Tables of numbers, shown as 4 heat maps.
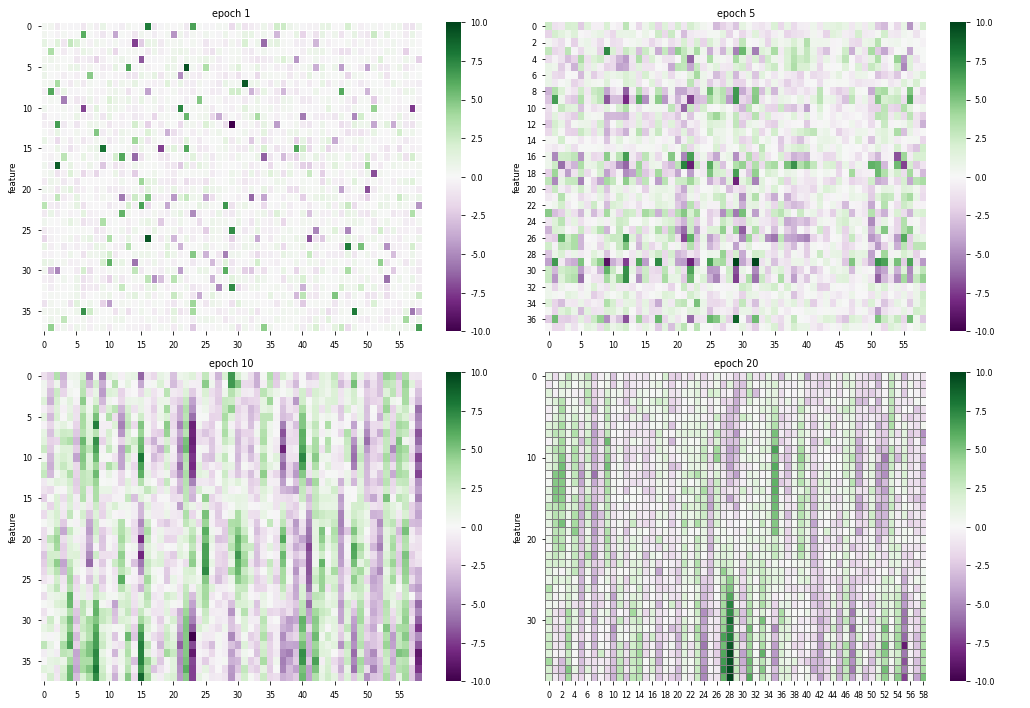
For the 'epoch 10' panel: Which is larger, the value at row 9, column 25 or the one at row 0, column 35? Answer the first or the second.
the second
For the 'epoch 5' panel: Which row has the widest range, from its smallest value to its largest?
29
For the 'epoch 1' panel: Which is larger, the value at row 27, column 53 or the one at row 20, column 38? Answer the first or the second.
the second
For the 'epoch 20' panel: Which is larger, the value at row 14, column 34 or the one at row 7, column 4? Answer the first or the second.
the second
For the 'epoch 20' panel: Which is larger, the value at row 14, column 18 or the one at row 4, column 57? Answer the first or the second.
the first
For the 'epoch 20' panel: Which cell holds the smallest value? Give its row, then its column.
33, 55
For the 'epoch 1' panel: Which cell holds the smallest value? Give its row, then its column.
12, 29
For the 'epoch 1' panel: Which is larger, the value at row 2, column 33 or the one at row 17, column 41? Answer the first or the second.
the first
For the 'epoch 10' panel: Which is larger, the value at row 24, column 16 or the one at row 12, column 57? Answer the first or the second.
the first
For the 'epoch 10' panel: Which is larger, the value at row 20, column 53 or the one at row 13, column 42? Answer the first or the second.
the second
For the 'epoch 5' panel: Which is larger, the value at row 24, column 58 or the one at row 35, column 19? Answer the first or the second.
the second
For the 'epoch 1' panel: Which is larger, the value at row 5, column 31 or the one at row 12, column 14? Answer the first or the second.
the second
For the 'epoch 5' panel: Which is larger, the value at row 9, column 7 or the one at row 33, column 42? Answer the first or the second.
the first
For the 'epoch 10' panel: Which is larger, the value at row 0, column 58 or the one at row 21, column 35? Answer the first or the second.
the second
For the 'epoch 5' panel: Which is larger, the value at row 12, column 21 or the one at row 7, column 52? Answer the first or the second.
the second
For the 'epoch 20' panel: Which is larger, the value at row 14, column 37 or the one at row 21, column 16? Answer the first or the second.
the second
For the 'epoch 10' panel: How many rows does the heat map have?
38
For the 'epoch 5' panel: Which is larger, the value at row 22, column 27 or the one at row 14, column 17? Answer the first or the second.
the first
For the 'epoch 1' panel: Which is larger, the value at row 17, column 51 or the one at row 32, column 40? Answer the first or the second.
the first
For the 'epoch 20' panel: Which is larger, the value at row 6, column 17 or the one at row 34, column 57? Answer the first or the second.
the first
